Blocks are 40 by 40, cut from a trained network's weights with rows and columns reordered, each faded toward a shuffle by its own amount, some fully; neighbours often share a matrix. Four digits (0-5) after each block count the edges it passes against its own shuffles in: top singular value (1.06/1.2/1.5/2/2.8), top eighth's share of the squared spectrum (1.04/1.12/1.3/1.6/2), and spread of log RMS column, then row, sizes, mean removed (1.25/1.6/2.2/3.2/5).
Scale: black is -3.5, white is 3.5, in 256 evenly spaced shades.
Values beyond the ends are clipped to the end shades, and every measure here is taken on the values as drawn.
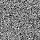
0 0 0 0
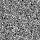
0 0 0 0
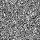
0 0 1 0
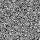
0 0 0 0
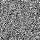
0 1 0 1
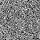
2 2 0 0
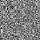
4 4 2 1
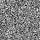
0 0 0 0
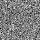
0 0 0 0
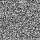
0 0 0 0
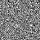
2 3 1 0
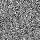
0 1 0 0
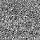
2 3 1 1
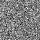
0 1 0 0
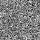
2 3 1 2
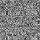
3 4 2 1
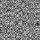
3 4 2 1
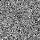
1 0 0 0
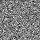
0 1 0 0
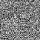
3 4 1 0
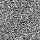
1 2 0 0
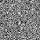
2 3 1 0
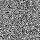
1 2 0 1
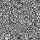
2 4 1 1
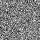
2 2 0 0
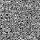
2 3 1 1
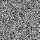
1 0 0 0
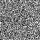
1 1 0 0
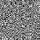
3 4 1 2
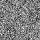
1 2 0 0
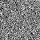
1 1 0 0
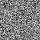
0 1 0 0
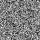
1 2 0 0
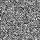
0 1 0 0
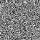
2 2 1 0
